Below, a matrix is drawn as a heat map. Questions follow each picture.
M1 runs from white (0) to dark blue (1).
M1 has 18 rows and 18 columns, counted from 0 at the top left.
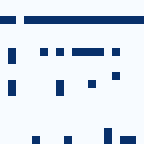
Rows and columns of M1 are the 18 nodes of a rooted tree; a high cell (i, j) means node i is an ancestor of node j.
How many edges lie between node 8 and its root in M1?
2
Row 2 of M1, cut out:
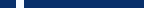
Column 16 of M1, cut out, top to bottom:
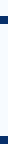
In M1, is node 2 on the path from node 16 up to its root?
yes
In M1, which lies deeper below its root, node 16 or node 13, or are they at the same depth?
node 13
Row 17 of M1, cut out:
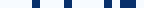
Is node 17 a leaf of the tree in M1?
no
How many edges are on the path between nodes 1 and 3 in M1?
6
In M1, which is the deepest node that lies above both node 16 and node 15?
17
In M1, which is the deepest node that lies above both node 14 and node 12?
6
